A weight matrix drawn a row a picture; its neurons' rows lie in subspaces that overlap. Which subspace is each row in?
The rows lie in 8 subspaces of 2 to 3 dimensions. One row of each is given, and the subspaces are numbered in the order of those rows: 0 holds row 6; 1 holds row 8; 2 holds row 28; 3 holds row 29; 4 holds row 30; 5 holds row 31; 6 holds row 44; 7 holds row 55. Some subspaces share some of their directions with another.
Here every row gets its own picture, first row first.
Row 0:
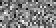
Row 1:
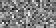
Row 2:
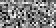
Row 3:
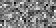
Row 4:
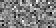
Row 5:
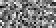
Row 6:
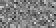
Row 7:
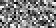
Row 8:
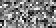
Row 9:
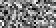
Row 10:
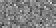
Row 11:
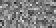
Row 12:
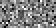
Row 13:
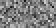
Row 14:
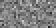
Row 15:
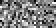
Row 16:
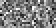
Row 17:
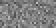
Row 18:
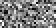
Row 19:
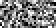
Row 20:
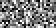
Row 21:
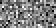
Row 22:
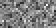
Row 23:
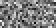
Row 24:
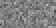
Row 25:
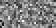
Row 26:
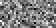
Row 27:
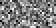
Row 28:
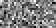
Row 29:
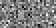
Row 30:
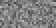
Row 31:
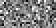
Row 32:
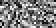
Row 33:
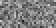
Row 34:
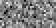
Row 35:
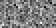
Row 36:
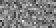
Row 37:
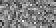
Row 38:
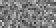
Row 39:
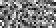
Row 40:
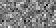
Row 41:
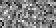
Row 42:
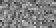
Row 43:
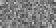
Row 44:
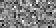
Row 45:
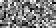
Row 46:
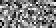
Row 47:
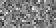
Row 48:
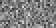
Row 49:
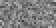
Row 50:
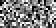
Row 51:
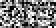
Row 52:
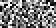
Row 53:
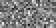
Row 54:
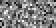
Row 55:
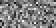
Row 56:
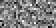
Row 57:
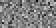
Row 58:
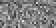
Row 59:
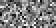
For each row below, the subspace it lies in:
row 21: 3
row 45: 2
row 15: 2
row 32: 4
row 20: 3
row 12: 3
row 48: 3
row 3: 1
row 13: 0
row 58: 7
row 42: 2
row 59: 5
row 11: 1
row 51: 7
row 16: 5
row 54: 0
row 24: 1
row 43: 5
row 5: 5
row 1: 3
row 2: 7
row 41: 0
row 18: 5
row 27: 4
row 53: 3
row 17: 7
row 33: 3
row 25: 2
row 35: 2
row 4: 6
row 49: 7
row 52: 6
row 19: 7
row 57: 6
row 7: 0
